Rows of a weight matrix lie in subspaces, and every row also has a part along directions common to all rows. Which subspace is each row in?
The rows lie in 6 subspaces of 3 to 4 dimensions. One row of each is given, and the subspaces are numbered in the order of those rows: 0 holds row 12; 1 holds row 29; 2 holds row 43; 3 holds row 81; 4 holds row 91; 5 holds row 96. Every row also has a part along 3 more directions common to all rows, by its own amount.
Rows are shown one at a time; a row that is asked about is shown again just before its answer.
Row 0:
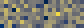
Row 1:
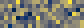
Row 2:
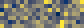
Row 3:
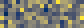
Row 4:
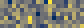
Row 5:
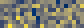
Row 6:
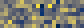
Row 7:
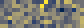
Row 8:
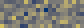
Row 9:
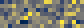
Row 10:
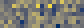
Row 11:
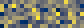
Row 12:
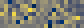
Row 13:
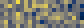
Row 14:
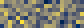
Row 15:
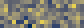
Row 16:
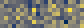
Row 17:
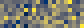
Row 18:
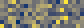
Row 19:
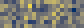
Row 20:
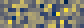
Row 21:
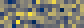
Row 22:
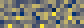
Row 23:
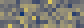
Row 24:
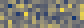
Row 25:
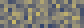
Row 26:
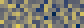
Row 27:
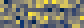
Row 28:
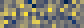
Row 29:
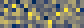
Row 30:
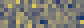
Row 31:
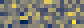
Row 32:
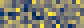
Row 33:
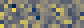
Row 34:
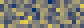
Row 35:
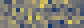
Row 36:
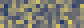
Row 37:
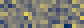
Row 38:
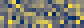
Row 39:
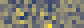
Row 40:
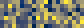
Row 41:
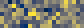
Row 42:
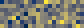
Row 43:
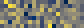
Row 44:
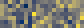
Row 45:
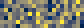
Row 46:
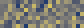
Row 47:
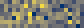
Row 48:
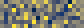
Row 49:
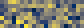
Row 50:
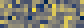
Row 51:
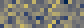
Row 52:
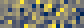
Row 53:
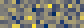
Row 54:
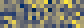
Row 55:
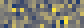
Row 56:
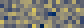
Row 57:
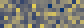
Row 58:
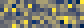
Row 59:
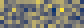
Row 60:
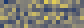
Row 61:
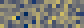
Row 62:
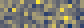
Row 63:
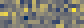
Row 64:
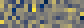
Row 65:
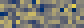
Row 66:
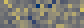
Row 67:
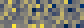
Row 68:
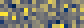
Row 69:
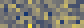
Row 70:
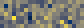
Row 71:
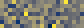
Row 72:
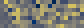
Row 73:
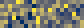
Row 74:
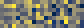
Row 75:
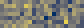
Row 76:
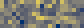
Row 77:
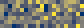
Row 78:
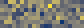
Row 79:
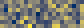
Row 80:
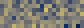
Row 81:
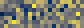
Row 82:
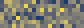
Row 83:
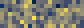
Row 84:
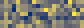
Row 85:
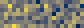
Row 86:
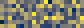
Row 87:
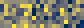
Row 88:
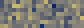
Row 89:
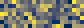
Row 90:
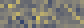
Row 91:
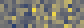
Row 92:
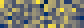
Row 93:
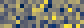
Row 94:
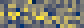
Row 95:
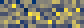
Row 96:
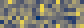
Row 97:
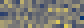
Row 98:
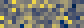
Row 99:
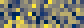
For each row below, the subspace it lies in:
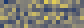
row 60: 2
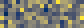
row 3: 0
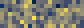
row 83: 3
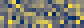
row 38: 0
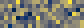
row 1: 3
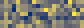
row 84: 3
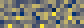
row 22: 3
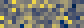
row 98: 0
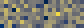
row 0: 1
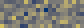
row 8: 1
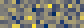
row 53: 4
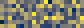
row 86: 4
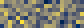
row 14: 1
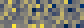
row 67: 4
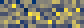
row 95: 1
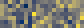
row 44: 0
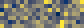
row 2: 1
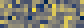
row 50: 5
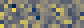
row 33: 1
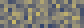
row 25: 0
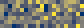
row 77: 4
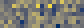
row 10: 5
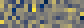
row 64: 5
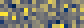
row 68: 2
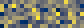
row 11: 1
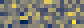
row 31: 1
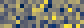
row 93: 4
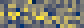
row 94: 3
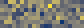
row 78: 1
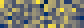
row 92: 5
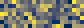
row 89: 2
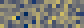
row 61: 1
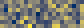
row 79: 0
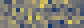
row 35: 0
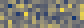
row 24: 0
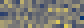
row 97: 2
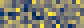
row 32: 3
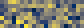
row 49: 0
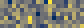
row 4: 4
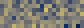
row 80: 4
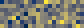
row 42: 1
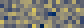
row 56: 3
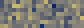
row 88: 5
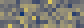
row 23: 3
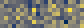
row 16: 4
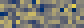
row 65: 2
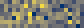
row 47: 0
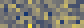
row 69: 0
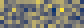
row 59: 5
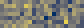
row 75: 4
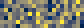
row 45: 4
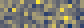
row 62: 5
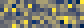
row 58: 5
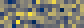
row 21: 2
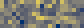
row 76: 5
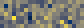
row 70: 0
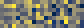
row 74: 4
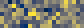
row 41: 1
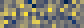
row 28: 3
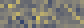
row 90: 3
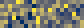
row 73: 3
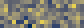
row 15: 0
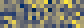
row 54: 3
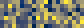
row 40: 3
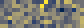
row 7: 5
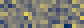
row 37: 2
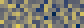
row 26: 4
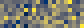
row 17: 4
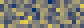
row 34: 1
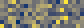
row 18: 2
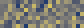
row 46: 4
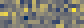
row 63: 2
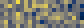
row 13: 0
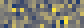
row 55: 5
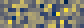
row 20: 5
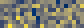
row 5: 3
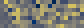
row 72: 5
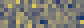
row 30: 0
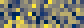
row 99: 3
